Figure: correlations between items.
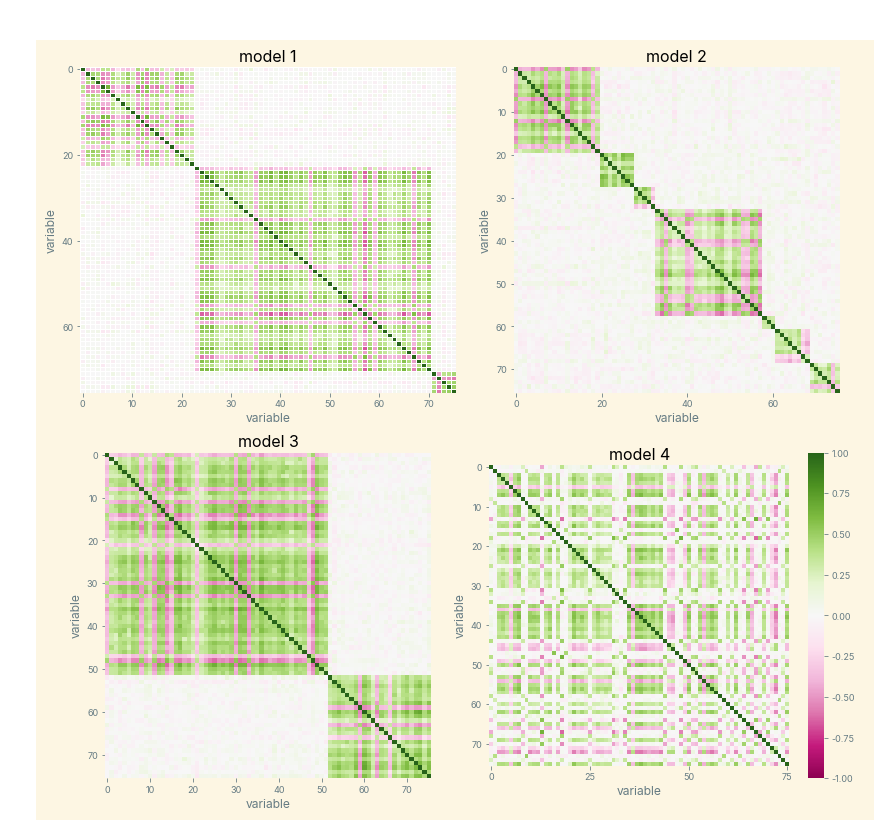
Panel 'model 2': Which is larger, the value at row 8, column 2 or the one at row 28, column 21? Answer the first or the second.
the first
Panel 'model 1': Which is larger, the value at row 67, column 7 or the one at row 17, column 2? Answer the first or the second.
the second
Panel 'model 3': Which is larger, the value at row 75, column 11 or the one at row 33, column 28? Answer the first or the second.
the first
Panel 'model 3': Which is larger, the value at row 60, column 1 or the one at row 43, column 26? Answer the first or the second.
the second
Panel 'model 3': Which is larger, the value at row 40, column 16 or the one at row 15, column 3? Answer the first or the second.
the first
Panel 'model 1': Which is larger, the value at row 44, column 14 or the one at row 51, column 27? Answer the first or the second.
the second
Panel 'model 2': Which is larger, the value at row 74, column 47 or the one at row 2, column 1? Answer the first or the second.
the second
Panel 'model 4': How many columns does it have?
76
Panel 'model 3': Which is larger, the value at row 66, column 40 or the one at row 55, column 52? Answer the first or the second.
the second
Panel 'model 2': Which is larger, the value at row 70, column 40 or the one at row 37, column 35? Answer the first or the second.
the first
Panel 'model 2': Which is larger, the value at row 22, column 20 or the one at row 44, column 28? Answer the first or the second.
the first
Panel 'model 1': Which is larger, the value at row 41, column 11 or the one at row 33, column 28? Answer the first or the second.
the second
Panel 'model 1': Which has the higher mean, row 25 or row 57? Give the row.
25
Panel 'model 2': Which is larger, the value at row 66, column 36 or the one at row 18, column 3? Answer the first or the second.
the first
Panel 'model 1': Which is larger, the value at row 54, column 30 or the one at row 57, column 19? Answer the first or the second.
the first
